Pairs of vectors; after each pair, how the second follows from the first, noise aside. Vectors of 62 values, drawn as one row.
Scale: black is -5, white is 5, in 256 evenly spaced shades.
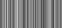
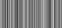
negated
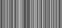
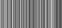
wrapped around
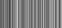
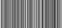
wrapped around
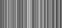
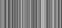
wrapped around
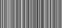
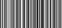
scaled up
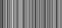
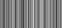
wrapped around
